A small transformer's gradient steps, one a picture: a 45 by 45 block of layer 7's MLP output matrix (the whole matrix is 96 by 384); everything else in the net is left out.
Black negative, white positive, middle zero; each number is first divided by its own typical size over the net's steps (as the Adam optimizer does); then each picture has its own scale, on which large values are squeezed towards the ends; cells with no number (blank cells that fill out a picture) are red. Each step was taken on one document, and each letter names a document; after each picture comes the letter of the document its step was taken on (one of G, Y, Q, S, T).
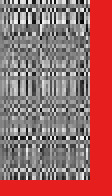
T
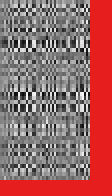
T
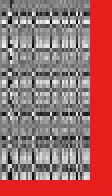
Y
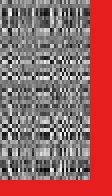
Y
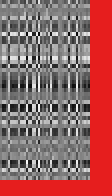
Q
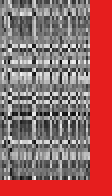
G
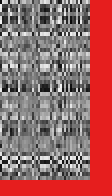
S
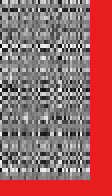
S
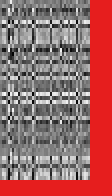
Y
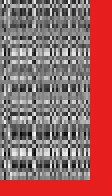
G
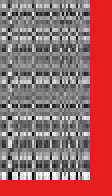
Y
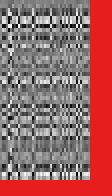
Y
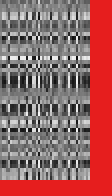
Q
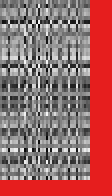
Q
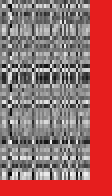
Y
